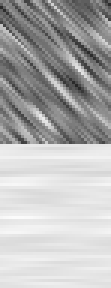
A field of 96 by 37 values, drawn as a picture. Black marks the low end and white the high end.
It is made of 2 by 1 panels. Panel 1,1: middling, slanting down to the right, strong in contrast. Panel 2,1: very high, streaked across, faint in contrast.
